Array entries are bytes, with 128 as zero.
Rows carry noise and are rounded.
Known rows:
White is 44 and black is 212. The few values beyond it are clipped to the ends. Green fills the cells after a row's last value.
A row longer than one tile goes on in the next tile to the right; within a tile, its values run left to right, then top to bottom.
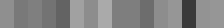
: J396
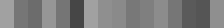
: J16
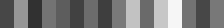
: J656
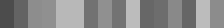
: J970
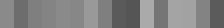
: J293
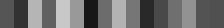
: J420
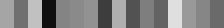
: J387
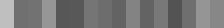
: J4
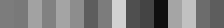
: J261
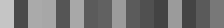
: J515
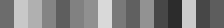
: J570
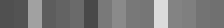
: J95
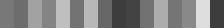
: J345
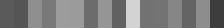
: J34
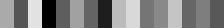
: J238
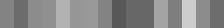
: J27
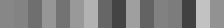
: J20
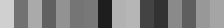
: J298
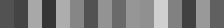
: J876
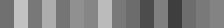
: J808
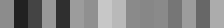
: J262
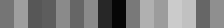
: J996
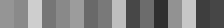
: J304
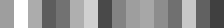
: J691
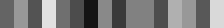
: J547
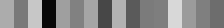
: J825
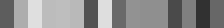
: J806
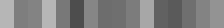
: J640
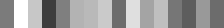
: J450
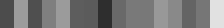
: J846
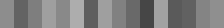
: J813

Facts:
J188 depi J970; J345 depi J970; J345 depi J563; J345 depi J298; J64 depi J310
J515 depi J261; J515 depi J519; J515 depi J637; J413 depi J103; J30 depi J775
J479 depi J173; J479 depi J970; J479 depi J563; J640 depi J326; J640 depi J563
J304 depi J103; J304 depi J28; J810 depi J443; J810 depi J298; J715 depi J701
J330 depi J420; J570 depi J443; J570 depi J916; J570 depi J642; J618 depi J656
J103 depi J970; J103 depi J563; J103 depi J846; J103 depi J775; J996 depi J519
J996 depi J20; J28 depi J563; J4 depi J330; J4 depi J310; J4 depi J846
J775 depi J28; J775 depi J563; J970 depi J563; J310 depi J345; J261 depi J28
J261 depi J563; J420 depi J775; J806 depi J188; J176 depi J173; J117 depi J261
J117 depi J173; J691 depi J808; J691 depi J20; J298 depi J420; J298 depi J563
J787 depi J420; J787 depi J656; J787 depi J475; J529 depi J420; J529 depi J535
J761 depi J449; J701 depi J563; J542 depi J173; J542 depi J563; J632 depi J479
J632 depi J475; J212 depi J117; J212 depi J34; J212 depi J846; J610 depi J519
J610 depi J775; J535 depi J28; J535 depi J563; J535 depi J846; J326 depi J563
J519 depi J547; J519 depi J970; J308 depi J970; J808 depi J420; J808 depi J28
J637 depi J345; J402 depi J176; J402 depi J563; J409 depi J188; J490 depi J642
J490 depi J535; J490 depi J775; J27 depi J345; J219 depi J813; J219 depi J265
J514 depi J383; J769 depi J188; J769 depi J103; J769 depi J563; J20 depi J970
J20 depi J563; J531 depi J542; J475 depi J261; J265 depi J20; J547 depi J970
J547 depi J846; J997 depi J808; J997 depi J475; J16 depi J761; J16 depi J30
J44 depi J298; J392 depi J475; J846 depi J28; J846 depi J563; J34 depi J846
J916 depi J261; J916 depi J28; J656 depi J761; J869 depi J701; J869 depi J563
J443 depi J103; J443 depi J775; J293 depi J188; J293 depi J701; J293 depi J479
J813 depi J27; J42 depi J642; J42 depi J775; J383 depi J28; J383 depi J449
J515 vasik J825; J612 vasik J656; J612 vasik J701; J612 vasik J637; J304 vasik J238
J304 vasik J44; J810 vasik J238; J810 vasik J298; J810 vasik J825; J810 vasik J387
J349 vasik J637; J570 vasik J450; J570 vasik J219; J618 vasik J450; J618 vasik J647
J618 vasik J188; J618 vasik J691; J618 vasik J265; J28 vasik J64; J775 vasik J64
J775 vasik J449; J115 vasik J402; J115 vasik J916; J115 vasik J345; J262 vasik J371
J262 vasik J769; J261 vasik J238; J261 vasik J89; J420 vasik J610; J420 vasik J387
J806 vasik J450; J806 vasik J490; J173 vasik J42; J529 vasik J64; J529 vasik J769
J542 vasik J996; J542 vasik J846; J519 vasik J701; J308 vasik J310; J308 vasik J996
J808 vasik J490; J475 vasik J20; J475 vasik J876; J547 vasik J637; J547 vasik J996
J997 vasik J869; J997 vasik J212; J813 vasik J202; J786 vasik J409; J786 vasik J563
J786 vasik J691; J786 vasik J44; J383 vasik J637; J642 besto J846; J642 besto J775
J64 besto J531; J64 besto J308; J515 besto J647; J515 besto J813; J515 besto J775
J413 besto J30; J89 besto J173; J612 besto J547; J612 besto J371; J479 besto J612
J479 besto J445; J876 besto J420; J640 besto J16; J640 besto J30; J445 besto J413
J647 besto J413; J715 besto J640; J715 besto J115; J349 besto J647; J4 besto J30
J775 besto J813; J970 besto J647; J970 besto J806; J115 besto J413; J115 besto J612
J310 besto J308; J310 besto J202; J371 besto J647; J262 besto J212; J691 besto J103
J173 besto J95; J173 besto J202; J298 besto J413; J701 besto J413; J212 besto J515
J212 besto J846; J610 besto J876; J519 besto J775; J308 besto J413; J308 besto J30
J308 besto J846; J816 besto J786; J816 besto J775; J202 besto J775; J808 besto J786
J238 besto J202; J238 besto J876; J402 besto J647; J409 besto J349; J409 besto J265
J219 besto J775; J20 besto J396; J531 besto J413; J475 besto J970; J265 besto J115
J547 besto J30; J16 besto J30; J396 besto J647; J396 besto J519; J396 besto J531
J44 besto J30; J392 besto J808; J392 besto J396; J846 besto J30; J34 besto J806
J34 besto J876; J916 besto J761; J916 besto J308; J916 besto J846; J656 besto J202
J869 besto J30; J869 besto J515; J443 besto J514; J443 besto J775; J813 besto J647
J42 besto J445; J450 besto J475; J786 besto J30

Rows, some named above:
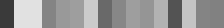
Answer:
J188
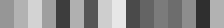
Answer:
J786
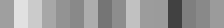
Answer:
J265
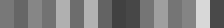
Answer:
J345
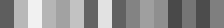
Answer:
J806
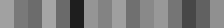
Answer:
J16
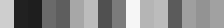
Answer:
J64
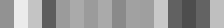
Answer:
J647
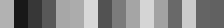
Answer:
J769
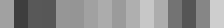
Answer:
J371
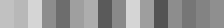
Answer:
J409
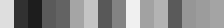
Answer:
J64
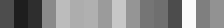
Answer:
J28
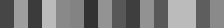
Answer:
J542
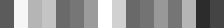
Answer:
J618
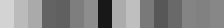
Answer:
J44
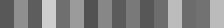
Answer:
J519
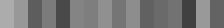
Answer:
J392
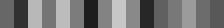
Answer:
J420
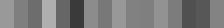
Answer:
J16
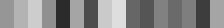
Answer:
J786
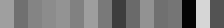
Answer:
J402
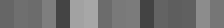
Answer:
J443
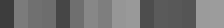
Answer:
J642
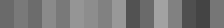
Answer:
J514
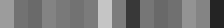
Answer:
J997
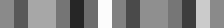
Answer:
J115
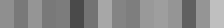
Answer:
J445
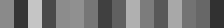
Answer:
J610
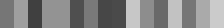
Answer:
J701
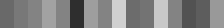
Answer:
J761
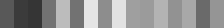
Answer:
J449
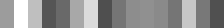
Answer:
J691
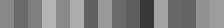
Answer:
J813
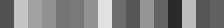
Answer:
J570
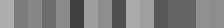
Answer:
J42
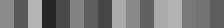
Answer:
J89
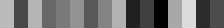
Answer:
J810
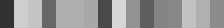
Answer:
J563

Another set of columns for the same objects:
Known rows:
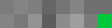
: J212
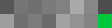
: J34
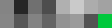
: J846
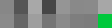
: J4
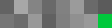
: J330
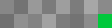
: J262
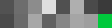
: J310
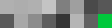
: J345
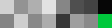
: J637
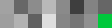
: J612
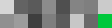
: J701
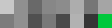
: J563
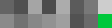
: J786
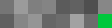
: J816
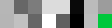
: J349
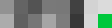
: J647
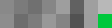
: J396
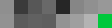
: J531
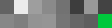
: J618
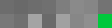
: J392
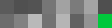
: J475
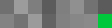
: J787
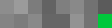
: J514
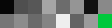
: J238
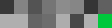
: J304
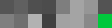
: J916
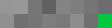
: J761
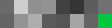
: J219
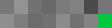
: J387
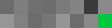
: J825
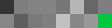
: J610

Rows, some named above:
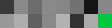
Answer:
J810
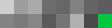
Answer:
J188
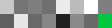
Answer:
J28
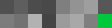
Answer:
J916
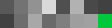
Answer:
J310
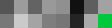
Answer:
J515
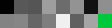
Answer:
J238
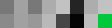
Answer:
J813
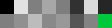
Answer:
J808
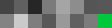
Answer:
J261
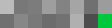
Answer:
J20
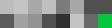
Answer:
J345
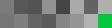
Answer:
J298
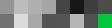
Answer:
J519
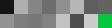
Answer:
J420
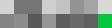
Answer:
J970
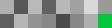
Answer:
J64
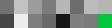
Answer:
J775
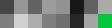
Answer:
J515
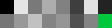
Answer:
J808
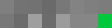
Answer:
J392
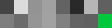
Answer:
J450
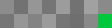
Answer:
J262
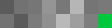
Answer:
J876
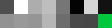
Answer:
J806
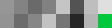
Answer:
J371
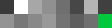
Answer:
J490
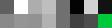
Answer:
J806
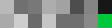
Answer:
J383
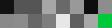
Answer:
J238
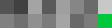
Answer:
J44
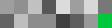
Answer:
J529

